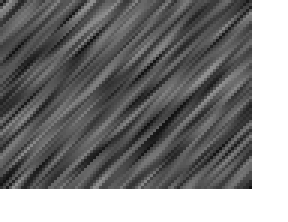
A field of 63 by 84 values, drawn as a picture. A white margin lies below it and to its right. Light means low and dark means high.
No single row or column stands out from its neighbours. Streaks slant up to the right. The ninth with the lowest average is the top middle. The histogram is bell-shaped. Overall the values sit about 70% of the way up the scale.
